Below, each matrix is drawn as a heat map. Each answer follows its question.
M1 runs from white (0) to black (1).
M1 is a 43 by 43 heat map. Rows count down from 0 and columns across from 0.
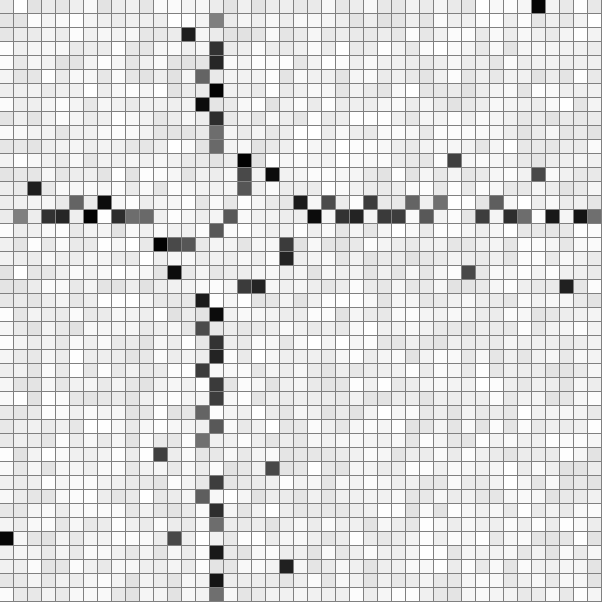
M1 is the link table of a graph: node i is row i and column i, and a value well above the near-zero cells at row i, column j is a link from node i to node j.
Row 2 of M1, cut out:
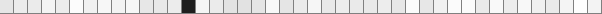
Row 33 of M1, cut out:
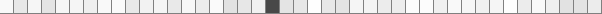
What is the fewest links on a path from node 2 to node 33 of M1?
5
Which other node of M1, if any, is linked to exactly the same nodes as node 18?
node 40
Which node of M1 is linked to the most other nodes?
node 15
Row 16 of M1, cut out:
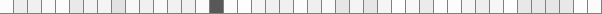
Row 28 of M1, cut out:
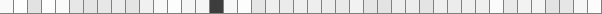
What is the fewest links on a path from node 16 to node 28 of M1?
2
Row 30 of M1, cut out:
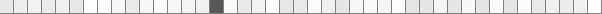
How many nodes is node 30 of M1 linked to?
1
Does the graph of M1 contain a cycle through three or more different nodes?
no
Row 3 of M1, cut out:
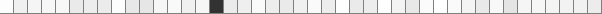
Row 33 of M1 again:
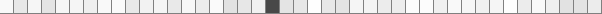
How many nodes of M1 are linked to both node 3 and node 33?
0
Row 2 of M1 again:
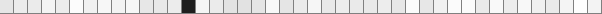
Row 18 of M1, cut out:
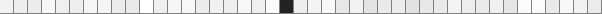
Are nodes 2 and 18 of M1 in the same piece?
yes
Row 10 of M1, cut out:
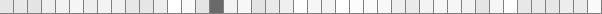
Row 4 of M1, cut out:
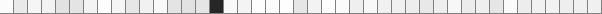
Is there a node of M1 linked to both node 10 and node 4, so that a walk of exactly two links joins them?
yes
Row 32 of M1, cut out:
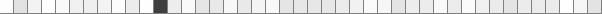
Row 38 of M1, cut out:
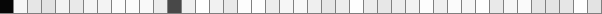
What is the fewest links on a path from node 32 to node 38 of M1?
4
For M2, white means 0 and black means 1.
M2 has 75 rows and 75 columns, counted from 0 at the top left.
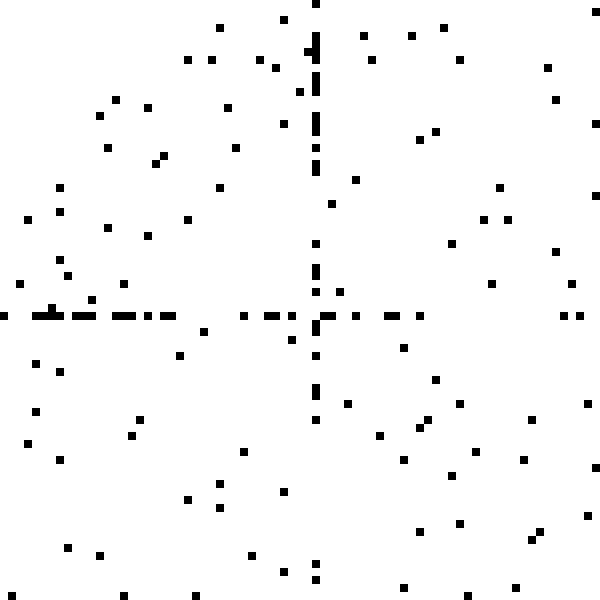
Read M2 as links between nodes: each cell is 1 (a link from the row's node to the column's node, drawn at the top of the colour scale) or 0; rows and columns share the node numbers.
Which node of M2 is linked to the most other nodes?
node 39
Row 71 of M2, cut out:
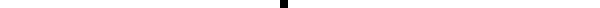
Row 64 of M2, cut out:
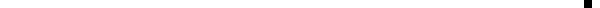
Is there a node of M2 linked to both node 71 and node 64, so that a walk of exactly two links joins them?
no
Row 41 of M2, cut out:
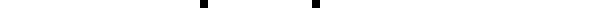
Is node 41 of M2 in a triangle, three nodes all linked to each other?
no
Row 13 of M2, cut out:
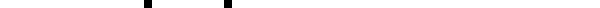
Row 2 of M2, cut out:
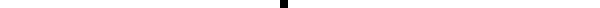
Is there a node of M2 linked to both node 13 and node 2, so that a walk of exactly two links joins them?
no
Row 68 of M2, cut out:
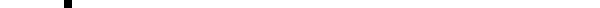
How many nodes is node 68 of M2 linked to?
1
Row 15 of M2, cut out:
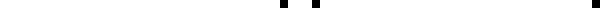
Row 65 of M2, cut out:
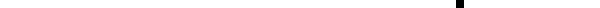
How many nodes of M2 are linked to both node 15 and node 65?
0
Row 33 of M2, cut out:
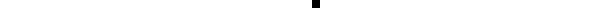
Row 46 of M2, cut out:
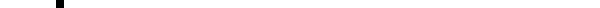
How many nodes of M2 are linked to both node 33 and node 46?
0
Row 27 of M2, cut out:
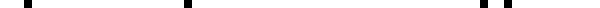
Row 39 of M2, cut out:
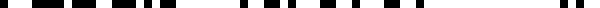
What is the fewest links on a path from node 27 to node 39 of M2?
3
